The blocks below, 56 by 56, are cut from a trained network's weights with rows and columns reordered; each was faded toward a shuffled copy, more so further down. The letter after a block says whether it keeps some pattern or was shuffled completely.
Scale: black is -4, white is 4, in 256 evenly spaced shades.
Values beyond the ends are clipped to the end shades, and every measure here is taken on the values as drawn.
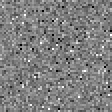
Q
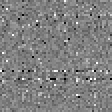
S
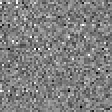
S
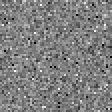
Q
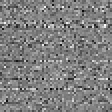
S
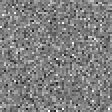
Q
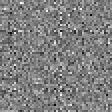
S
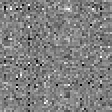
S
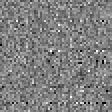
S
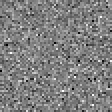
Q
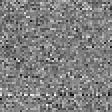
S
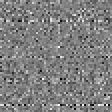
S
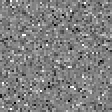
Q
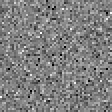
Q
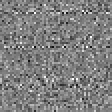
S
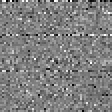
S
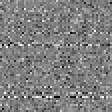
S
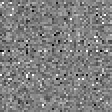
S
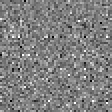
S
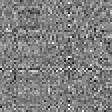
S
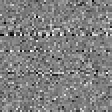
S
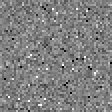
Q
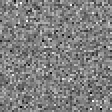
Q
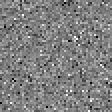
Q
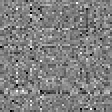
S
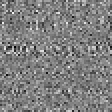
S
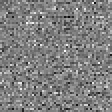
S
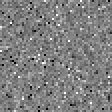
Q
